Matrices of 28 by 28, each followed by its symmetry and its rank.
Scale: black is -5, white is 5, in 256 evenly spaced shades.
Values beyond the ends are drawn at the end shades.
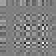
symmetric, rank two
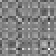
symmetric, rank two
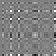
symmetric, rank two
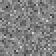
symmetric, full rank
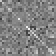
symmetric, rank five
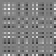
symmetric, rank one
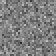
neither, full rank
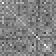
symmetric, rank five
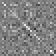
symmetric, rank five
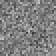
symmetric, full rank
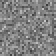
neither, full rank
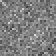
symmetric, full rank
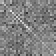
symmetric, rank five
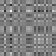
symmetric, rank one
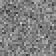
neither, full rank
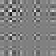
symmetric, rank one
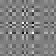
symmetric, rank one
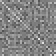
symmetric, rank five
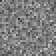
symmetric, full rank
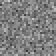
neither, full rank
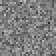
neither, full rank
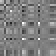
symmetric, rank two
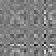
symmetric, rank two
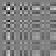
symmetric, rank one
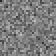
symmetric, full rank
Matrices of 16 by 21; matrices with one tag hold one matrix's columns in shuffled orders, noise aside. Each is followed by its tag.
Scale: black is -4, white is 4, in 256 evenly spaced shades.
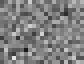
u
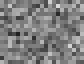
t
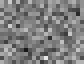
u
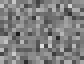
t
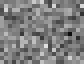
t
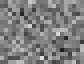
u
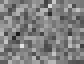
t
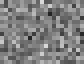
t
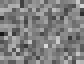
t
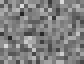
t
